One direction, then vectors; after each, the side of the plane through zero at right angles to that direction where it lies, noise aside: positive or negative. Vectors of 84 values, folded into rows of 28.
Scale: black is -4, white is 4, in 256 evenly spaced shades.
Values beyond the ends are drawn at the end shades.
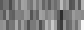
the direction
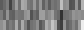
positive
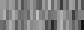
negative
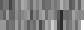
positive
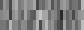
positive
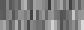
positive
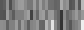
positive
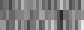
positive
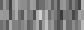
positive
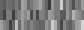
positive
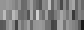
negative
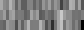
negative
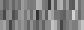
positive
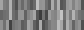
negative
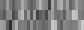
positive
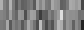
negative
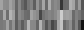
negative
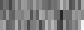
positive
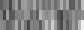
positive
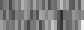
positive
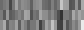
positive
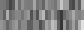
positive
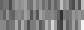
positive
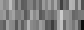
negative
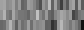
negative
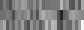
positive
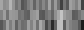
negative
